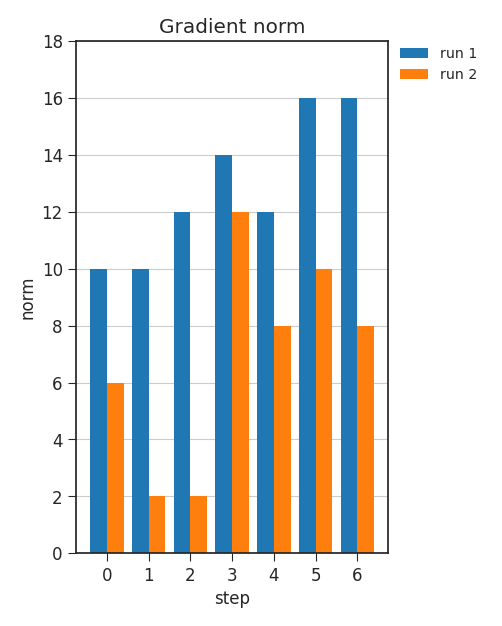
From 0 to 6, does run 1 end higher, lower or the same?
higher
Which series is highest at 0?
run 1
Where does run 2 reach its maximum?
3
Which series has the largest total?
run 1
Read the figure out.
Title: Gradient norm
x-axis: step, ticks 0 1 2 3 4 5 6
y-axis: norm, ticks 0 2 4 6 8 10 12 14 16 18
Legend: run 1, run 2
Values:
run 1: 10 10 12 14 12 16 16
run 2: 6 2 2 12 8 10 8
